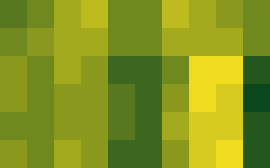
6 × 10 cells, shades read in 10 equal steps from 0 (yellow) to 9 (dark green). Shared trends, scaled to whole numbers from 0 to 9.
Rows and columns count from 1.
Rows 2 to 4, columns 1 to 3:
5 4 3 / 4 5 3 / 4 5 4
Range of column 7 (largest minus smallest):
3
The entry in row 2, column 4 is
3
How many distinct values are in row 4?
7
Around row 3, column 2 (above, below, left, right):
4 5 4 3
